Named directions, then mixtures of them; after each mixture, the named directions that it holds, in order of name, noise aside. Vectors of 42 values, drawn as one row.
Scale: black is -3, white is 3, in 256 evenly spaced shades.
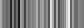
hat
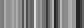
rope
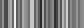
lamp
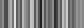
lamp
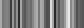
hat, rope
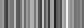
hat, lamp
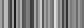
lamp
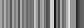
hat, rope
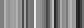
rope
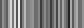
hat, lamp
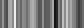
lamp, rope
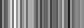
hat, lamp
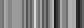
rope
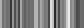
hat, rope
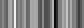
lamp, rope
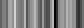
lamp, rope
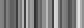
rope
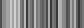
hat, rope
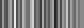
lamp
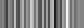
hat, lamp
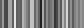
lamp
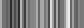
hat
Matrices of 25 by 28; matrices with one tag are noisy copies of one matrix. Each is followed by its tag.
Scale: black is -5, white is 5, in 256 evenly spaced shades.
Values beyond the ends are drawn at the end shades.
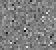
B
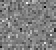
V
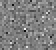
B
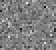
V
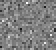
V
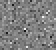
B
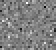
V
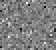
V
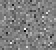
B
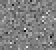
B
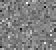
V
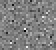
B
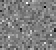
V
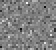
V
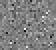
B
